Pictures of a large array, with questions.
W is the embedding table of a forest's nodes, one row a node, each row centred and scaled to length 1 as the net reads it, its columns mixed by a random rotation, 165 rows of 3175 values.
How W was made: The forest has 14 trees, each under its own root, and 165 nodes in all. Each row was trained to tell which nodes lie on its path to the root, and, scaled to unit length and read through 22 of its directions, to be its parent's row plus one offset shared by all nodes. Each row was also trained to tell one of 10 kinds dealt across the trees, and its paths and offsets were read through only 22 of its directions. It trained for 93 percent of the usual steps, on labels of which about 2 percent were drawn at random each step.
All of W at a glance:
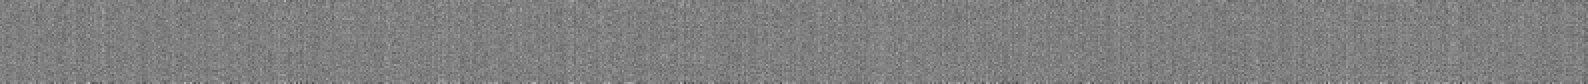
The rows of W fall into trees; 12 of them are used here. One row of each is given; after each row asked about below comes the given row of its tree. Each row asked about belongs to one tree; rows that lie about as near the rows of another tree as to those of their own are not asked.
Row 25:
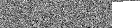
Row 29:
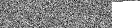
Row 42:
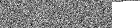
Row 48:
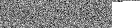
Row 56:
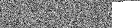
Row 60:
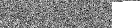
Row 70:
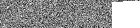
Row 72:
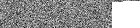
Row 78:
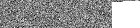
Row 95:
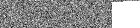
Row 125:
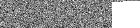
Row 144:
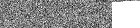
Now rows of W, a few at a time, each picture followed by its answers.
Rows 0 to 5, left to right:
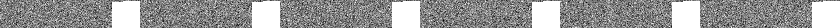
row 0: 72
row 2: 60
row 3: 60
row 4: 60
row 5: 125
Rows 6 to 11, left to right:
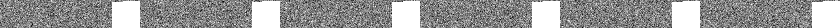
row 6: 72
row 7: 72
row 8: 56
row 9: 125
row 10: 60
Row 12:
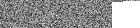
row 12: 48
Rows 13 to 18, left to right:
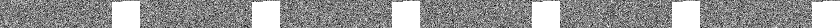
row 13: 144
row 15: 29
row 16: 78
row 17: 72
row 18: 29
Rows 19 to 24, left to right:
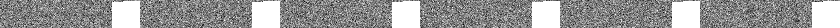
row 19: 95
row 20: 56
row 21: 25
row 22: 29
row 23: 29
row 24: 56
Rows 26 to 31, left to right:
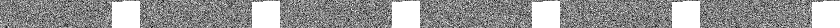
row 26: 25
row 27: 95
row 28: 42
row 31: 95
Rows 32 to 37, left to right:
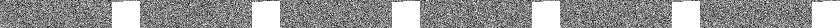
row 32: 125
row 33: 70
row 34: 125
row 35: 56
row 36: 48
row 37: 48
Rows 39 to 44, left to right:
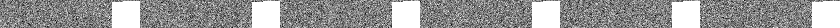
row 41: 125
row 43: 95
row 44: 70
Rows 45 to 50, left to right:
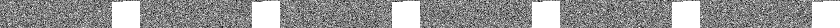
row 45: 125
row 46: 72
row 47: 60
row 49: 56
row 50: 29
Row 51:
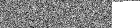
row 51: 29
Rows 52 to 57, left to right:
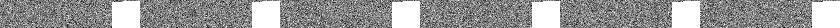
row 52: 25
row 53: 72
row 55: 70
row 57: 78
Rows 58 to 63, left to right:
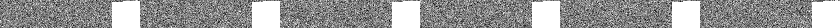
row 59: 125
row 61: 25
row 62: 78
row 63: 95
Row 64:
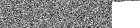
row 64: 72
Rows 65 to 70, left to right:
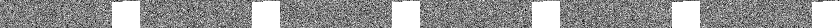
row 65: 25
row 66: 56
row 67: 29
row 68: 125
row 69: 60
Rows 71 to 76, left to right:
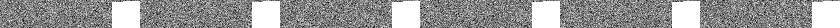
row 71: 60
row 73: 78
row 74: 60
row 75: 60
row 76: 95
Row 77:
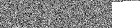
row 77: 125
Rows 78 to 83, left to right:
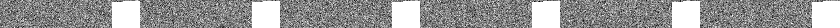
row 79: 78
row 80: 29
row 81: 56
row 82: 60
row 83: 60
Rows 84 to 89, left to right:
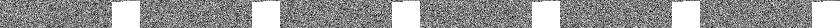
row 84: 56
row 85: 29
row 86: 78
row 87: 125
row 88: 29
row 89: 125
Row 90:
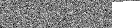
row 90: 29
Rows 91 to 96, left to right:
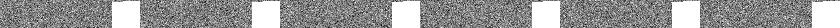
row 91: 72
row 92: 70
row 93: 60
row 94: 48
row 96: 29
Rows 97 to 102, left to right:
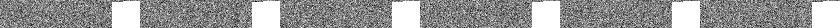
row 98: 56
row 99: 72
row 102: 60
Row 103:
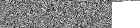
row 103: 56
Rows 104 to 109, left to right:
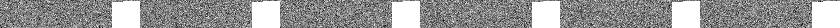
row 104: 29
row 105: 48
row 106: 25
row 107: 125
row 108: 60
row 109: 48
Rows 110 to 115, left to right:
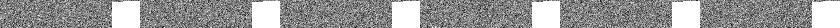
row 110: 72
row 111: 25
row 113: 70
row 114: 29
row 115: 72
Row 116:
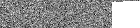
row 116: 70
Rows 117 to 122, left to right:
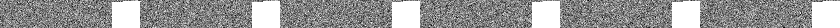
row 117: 125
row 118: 95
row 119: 42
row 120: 72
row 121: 25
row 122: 78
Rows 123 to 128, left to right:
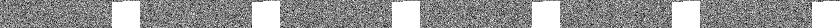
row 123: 25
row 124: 48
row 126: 56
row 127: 56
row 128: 70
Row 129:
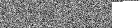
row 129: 25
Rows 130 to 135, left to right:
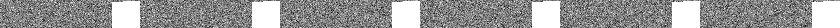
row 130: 25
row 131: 70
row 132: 72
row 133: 78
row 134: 95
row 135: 95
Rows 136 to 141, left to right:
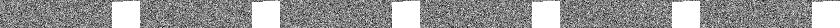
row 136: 144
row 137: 78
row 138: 144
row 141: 70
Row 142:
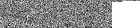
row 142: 25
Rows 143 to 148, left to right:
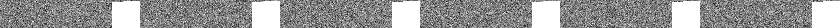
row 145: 78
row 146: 29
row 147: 56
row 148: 25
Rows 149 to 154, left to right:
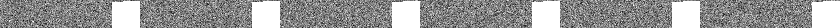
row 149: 25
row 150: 60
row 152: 95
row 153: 125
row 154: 42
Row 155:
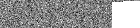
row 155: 56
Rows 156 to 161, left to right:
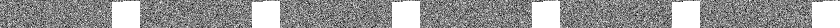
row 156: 125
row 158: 125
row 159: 56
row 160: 56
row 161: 25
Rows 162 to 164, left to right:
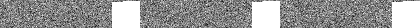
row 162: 60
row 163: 25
